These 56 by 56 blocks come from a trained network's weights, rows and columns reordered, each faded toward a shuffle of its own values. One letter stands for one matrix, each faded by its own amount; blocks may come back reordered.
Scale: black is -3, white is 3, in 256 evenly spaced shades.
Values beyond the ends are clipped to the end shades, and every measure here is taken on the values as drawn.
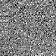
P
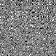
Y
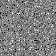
Y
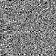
Y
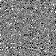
Y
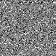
P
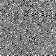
Y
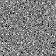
Y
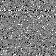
P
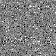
Y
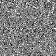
P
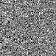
Y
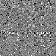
Y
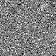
P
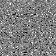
Y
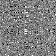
Y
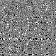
Y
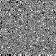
Y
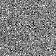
Y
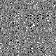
Y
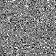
P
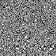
Y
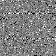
P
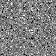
Y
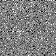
Y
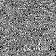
P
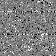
P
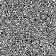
P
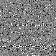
P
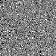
Y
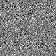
P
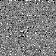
Y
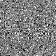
P
